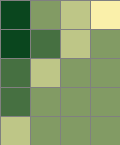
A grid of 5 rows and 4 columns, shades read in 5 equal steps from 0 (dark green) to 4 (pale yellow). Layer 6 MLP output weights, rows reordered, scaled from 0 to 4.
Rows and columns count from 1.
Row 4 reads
1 2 2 2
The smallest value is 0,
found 2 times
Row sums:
9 6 8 7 9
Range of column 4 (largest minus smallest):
2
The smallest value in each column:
0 1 2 2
